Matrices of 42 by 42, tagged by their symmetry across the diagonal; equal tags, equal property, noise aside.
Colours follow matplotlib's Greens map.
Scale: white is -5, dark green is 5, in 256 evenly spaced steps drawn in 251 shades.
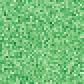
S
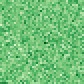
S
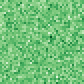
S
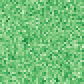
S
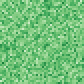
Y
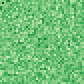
Y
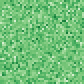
S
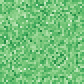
Y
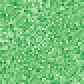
Y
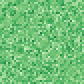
Y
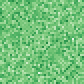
Y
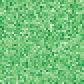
S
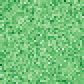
Y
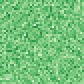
Y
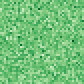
S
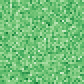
S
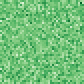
S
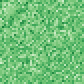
Y
